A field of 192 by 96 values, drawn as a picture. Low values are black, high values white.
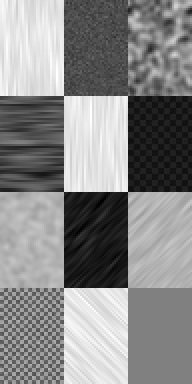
The table splits into 4 rows of 3 panels. Panel 1,1: very high, streaked downward, faint in contrast. Panel 1,2: low, fine-grained, faint in contrast. Panel 1,3: middling, blotchy, strong in contrast. Panel 2,1: low, streaked across. Panel 2,2: very high, streaked downward, faint in contrast. Panel 2,3: very low, checkered, faint in contrast. Panel 3,1: high, blotchy, faint in contrast. Panel 3,2: very low, slanting up to the right, faint in contrast. Panel 3,3: high, slanting up to the right, faint in contrast. Panel 4,1: middling, checkered, strong in contrast. Panel 4,2: very high, slanting down to the right, faint in contrast. Panel 4,3: middling, flat.
